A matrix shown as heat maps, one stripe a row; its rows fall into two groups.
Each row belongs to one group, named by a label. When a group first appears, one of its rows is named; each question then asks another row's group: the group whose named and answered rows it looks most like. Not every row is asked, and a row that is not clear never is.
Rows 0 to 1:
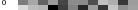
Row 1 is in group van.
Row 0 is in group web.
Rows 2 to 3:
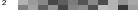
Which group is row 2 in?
van
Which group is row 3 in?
web
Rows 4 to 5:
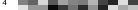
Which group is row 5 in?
van
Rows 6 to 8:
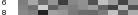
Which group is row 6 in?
web
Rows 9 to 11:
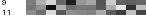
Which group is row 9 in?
web
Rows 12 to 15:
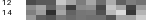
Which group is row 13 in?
web
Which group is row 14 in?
web
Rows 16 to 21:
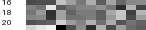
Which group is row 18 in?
web
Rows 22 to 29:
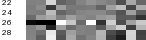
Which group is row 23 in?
web
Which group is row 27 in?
web
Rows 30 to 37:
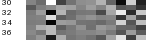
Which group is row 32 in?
web
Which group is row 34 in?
web
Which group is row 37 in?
web
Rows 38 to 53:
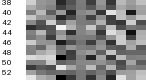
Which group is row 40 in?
web
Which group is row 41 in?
van
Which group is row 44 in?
web
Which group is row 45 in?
web
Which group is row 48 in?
web
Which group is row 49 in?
van
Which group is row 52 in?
van
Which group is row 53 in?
van
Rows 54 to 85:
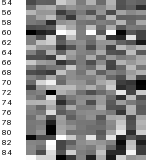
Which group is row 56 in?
van
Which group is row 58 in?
web
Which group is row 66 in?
van
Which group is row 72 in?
web
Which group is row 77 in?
web
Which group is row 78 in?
web
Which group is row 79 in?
web
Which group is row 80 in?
web
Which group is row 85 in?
van
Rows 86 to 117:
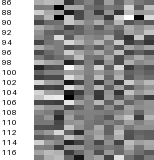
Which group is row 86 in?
van
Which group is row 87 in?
web
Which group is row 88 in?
van
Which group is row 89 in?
web
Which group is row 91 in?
van
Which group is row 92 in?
van
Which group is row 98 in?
van
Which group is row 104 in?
van
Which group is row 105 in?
van
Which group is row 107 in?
van
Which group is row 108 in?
web
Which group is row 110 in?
web
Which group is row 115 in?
web
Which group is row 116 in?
van
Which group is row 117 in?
web
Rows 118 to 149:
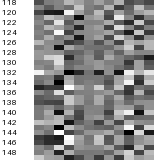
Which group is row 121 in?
web
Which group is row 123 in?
web
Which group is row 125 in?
web
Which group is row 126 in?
van
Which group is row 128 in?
van
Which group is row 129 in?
van
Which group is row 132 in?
van
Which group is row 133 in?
web
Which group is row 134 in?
web
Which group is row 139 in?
web
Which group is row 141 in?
web
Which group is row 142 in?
van
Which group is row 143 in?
web
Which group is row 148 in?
web
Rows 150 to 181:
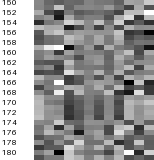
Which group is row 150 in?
van
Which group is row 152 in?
van
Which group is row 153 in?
web
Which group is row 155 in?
van
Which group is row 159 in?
van
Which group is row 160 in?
web
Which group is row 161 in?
web
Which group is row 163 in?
web
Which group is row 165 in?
van
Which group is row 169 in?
van
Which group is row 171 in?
van
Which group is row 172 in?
van
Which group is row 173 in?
van
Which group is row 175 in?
web
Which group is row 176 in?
web
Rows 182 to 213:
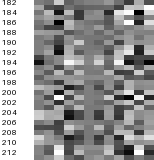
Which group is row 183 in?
van
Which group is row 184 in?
web
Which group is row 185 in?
web
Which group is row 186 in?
web
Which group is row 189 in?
web
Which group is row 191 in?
web
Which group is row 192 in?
web
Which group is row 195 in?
web
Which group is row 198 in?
web
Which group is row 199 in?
van
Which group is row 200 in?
web
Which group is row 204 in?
van
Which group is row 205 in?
van
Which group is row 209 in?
van
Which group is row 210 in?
van
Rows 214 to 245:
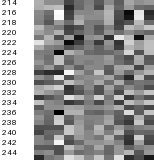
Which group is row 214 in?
van
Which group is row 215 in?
van
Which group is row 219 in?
van
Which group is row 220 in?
van
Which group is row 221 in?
web
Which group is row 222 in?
van
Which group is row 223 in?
van
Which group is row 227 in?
web
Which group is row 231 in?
van
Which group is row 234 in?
van
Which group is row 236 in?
web
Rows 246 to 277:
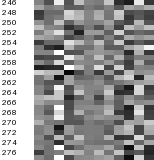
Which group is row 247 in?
van
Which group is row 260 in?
van
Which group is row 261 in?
web
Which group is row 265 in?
van
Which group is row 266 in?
van
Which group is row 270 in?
van
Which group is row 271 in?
web
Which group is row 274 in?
web
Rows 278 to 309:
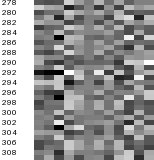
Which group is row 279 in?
van
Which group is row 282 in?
van
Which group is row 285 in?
web
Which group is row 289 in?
van
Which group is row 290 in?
van
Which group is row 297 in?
web
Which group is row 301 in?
web
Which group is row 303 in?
web
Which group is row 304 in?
van
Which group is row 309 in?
web
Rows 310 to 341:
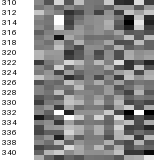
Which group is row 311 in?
web
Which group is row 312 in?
van
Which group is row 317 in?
web
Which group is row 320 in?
van
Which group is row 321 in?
van
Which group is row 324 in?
web
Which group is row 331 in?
web
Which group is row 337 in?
web
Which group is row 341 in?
van
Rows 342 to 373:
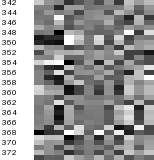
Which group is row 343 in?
web
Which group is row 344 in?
web
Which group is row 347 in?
van
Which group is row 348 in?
web
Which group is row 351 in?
van
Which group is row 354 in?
van
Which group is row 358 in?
web
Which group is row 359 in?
van
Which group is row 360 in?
van
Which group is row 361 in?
web
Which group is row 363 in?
web
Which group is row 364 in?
web
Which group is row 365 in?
web
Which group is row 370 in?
van
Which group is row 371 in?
web
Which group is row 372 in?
van
